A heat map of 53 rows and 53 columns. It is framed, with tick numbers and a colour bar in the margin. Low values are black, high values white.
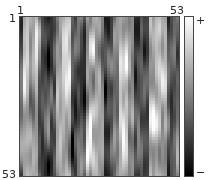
Average level on the scale: 50%. Stripes: upright, repeating 5 times. Slope: none. Grain: streaks running down.
